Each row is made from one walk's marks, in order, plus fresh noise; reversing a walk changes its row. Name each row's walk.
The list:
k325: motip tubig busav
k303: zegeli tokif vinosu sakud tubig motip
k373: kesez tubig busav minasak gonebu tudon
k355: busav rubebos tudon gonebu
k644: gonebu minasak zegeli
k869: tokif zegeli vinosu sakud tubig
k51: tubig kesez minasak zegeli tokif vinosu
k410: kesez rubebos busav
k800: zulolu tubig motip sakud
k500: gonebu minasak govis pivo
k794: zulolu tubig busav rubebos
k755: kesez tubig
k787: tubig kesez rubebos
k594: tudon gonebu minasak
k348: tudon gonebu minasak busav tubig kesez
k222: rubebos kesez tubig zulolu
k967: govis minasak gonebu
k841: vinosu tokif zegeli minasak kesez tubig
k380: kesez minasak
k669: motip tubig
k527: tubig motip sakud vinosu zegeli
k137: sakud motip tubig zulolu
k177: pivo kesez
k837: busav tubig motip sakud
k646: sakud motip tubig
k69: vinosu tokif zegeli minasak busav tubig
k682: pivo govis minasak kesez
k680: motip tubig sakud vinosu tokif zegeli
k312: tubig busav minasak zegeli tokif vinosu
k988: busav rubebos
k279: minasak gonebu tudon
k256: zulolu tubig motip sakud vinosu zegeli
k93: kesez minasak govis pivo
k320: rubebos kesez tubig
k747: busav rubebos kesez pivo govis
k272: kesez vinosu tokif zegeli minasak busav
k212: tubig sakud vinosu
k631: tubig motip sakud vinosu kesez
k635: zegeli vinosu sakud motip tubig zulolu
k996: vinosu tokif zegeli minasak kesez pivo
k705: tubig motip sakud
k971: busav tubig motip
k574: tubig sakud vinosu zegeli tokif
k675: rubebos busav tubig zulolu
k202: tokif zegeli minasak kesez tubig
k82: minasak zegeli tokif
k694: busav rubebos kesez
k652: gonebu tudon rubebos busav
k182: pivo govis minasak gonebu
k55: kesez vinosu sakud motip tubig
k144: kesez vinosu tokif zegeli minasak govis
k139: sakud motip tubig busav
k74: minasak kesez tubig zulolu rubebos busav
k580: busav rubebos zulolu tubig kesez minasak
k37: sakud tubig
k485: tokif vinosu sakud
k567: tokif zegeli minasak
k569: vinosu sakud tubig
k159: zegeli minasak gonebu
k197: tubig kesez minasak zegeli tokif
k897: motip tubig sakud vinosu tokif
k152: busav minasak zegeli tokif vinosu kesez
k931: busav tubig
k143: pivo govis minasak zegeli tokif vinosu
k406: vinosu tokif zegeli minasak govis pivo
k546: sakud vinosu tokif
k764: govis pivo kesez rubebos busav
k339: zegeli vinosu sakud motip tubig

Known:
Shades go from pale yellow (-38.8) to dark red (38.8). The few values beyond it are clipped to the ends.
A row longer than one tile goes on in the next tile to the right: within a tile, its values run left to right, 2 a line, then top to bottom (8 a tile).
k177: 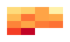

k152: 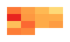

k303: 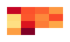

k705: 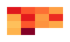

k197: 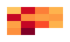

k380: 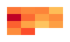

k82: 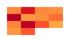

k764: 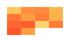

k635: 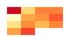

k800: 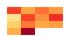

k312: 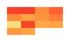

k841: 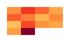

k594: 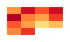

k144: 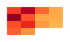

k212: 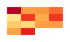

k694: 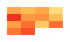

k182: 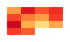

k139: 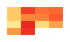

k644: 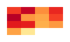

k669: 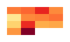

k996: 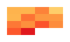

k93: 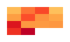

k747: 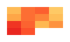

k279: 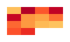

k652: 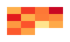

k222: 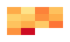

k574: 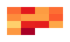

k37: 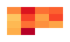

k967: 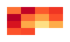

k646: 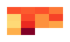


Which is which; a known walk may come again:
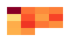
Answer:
k527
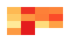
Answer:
k139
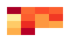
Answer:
k339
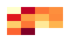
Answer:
k348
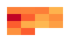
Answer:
k380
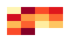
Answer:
k373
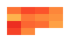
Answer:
k406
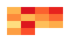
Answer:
k69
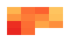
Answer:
k747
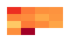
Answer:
k51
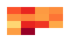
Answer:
k574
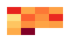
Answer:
k800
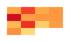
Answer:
k272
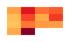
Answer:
k37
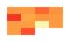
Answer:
k580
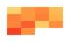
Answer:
k764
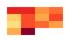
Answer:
k869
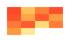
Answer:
k988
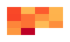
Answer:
k787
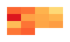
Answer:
k152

